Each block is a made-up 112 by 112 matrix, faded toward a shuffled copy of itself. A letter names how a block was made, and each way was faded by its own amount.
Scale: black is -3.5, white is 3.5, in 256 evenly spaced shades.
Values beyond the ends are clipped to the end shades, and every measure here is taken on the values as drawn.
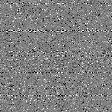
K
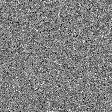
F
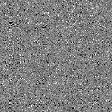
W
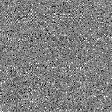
W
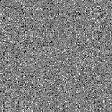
W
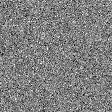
F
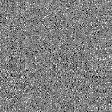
W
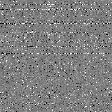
K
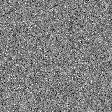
F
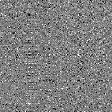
W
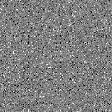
W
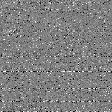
K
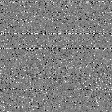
K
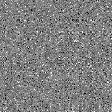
W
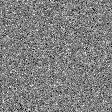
F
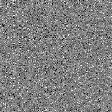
W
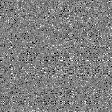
K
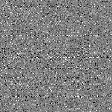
K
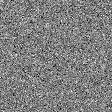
F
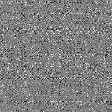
K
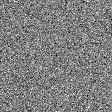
F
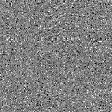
W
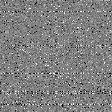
K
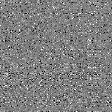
K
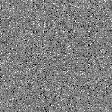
W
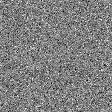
F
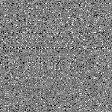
K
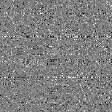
K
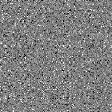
W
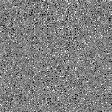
W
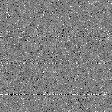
K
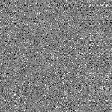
W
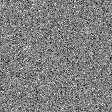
F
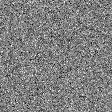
F
